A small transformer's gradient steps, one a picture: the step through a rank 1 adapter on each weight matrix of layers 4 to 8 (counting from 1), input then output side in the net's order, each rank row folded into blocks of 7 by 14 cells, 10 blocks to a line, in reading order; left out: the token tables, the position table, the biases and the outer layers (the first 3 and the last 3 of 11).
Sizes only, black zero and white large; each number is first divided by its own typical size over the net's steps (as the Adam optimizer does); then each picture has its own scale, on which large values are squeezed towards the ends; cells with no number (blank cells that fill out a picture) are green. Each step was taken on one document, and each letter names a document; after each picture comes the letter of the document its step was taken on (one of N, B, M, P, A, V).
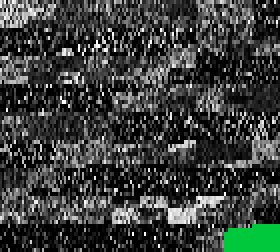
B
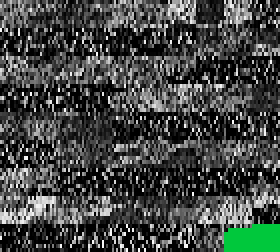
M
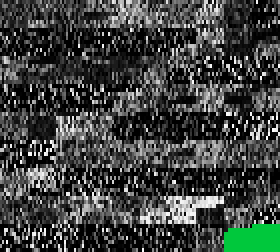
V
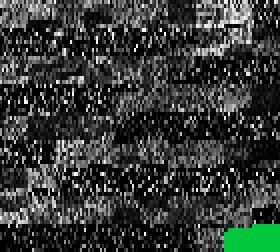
B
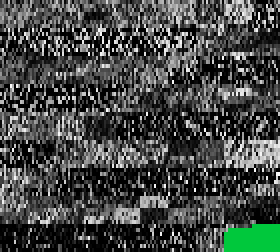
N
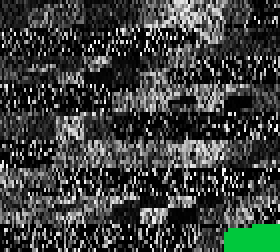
V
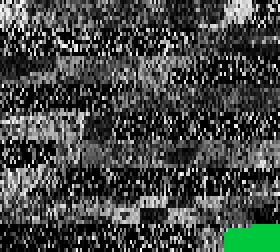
N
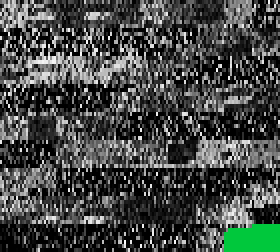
N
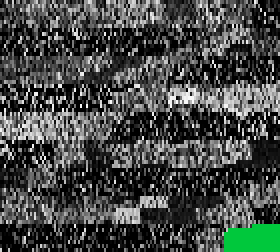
M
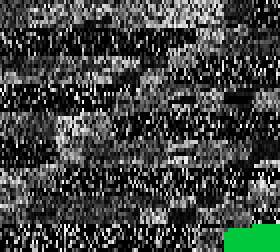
V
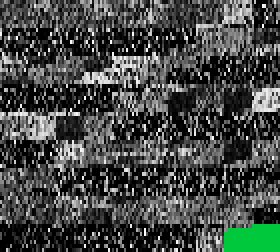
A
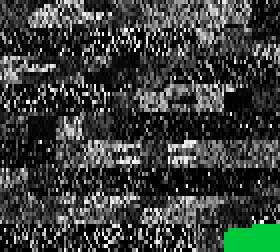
V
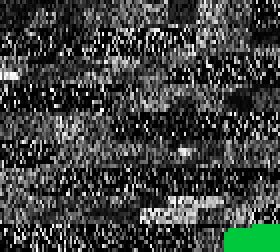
V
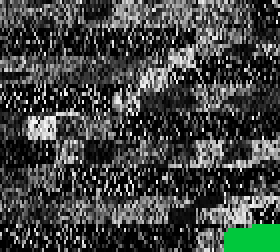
A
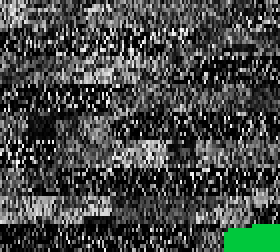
M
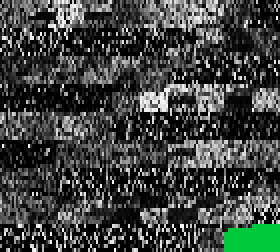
V
